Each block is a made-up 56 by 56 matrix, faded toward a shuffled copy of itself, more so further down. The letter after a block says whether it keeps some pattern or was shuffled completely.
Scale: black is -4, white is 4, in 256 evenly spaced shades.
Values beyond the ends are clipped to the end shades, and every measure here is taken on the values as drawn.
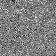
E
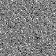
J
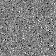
J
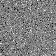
E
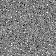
E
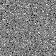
E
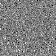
J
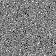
E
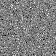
E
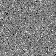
E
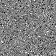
E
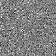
J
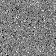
E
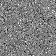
E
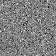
E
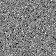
E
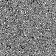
E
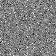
E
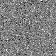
E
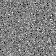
E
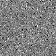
J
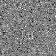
J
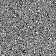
E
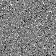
E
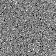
E
